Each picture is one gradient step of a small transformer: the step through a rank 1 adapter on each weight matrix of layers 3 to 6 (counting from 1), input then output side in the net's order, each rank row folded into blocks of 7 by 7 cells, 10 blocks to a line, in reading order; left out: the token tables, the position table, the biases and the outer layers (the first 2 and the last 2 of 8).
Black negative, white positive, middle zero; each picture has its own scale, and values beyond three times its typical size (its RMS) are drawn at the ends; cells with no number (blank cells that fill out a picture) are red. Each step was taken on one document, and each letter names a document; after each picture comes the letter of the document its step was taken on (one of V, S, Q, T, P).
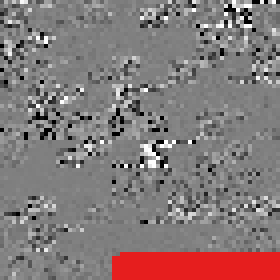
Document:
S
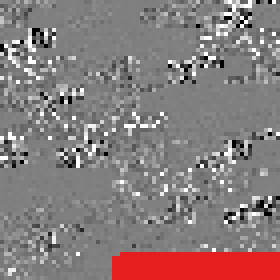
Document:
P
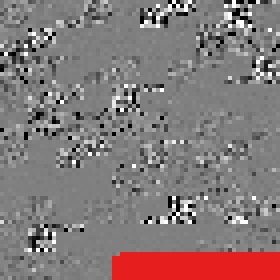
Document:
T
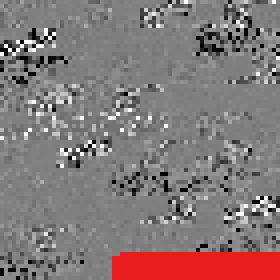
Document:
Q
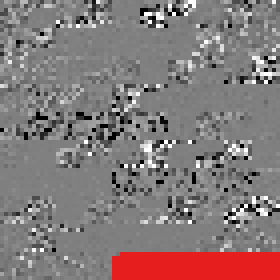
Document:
S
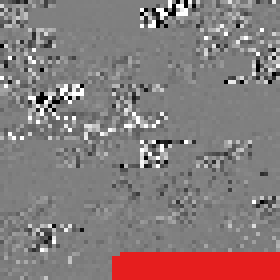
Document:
P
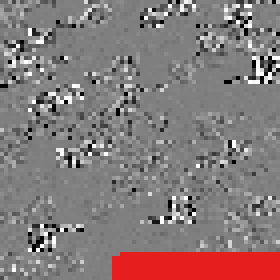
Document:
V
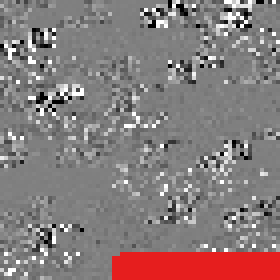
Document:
P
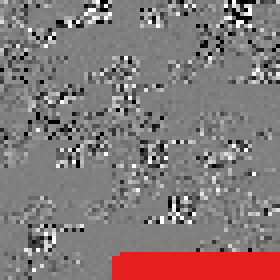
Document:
T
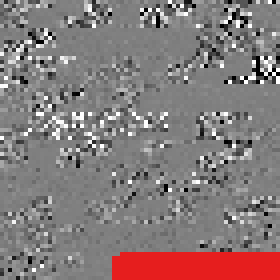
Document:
Q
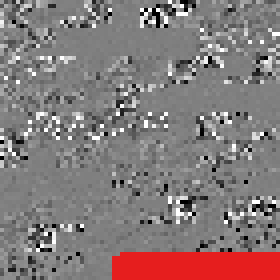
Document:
Q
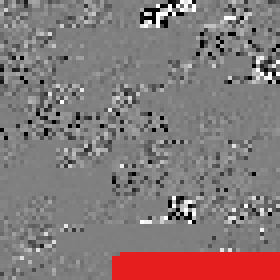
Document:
T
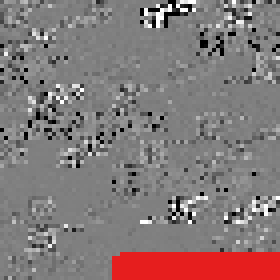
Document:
T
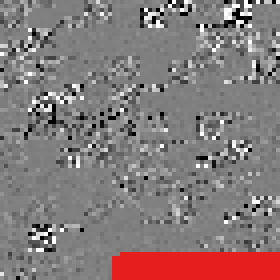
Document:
V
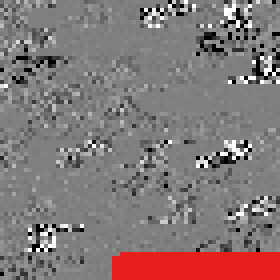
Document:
Q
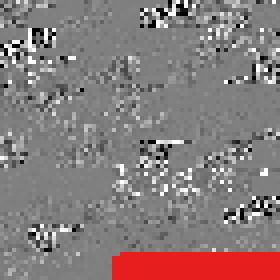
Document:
P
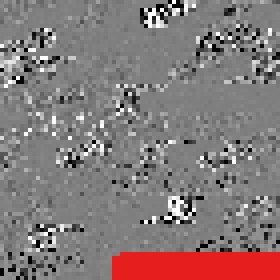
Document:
Q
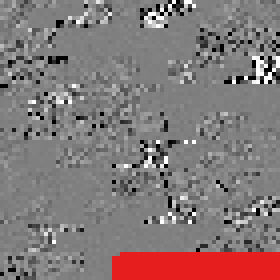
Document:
V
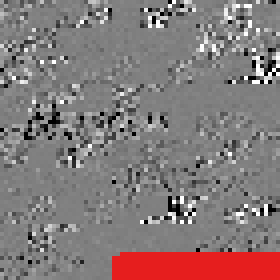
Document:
V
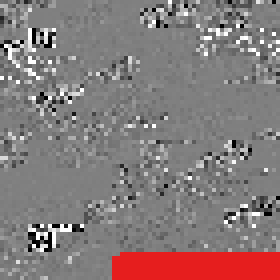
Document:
P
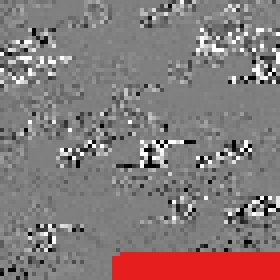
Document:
Q
